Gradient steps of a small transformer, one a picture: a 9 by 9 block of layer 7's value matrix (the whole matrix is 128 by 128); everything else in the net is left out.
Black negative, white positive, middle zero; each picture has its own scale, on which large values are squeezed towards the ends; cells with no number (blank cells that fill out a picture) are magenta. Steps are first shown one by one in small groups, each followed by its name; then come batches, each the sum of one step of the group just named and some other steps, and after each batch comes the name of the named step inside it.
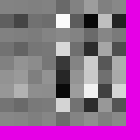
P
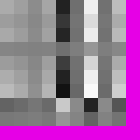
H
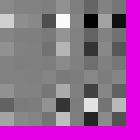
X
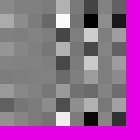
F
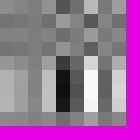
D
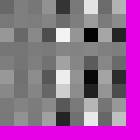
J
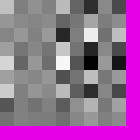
H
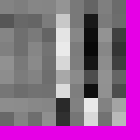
J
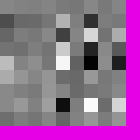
D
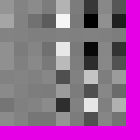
X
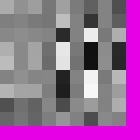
F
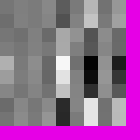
J
